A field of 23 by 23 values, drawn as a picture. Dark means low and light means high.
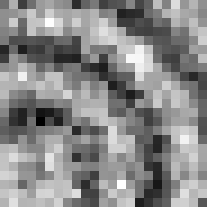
No single row or column stands out from its neighbours. There is no overall slope. The halves do not mirror each other. Rings spread out from the bottom left.
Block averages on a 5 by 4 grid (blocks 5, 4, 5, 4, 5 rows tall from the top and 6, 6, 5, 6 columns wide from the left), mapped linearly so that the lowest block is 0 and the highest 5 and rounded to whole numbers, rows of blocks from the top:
3 4 1 3
2 0 5 1
1 4 1 3
3 2 3 4
5 3 3 3
